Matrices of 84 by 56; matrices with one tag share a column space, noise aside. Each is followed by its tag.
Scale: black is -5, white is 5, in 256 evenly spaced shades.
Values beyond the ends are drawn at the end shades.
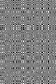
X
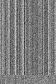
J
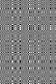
X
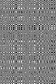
X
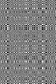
X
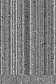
J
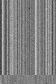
J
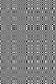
X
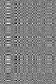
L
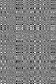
X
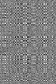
L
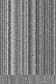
J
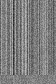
J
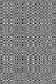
L
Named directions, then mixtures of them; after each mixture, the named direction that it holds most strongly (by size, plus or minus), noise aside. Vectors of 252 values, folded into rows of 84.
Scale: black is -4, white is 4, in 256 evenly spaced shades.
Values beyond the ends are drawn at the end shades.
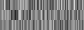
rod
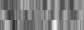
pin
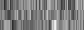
pin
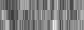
pin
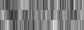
pin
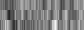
pin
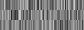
rod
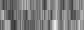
pin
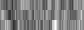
pin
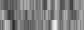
pin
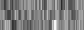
pin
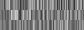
rod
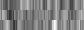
pin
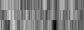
pin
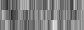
pin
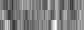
pin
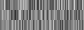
rod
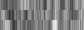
pin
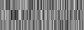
rod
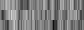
pin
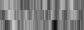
pin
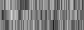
rod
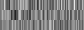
rod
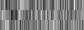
rod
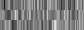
rod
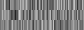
rod
